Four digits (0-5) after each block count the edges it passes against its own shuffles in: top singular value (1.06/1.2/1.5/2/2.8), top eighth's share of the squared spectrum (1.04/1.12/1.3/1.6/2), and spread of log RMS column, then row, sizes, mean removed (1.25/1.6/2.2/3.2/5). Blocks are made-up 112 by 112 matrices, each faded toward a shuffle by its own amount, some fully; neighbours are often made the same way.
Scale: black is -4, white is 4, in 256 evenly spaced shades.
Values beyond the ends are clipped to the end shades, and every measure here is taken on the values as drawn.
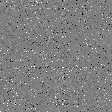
3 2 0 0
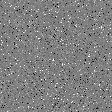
0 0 0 0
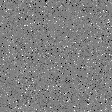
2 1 0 0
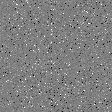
2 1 0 0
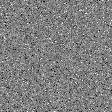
0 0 0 0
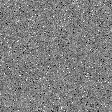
0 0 0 0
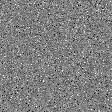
0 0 0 0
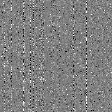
3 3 3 0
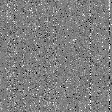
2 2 3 0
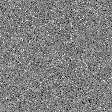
2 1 0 0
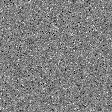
2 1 0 0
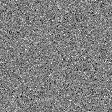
3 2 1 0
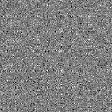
4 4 2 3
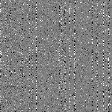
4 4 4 0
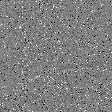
2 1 1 0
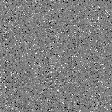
3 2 1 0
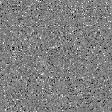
4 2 1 1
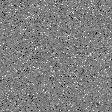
2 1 0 0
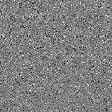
3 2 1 1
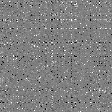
4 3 2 2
